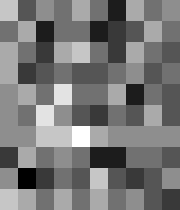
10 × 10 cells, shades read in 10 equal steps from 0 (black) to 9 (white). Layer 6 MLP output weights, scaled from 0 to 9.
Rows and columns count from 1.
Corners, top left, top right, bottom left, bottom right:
7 5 7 2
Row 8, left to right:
2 6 4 5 4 1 1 4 4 3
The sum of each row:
45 35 44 37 45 43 59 34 34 47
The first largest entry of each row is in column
1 2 5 1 4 3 5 2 6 1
